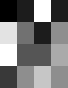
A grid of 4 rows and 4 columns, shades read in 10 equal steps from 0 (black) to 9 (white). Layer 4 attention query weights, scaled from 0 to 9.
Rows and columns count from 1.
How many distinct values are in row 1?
3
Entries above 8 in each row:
1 0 1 0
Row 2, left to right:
8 4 1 5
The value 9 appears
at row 1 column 3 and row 3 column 1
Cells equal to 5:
3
